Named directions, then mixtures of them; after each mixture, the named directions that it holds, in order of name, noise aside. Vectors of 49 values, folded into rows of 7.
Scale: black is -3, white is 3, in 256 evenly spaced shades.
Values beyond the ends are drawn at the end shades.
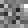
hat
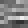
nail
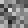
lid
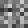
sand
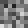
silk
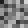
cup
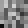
silk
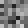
hat, lid, silk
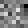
hat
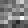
nail, sand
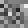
hat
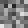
silk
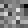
hat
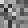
lid, silk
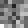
hat, silk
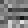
lid, nail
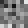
cup, silk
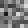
cup, hat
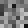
lid, sand, silk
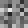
sand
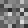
sand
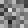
lid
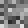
hat, lid, silk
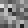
cup, lid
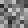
lid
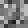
cup, hat, nail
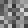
hat, sand, silk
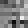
hat, nail, silk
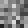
hat, silk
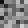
cup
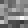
nail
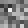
cup, lid
